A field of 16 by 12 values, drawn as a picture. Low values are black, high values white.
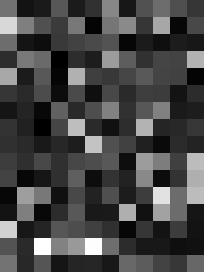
The values are skewed, with a long tail toward high values. On average the colour sits 30% of the way up the scale. No overall slope runs across the table. The ninth with the lowest average is the middle left. No seam splits the table. The middle left is the smoothest part. Neither half mirrors the other. No single row or column stands out from its neighbours.
